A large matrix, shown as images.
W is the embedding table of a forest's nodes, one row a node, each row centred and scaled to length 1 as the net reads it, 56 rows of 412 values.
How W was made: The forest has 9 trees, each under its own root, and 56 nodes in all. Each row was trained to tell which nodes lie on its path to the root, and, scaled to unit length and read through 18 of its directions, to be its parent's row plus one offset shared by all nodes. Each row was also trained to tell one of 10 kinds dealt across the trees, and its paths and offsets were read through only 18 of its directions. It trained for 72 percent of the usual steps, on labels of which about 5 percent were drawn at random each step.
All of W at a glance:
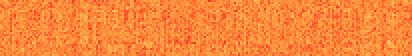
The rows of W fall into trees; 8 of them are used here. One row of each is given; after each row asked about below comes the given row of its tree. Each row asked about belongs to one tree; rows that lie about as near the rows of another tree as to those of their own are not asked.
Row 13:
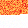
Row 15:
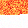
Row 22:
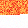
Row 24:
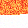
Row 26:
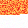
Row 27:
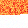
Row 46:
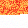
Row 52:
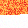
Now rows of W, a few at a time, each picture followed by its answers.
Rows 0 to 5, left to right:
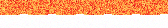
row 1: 22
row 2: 52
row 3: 26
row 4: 27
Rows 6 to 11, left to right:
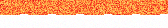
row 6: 22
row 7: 24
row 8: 13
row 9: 24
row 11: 15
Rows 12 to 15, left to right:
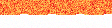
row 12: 27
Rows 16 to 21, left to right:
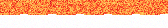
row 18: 15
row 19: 15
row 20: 15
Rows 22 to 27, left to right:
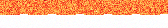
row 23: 26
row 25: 26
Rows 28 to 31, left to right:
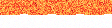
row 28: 27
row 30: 13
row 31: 52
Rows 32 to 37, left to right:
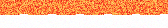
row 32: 24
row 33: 26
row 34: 24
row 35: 46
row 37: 13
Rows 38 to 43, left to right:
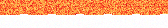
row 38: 24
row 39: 26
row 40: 27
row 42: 27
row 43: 27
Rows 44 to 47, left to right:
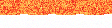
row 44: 22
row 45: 27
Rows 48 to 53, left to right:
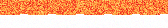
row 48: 26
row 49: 26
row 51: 52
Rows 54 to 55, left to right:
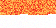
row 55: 15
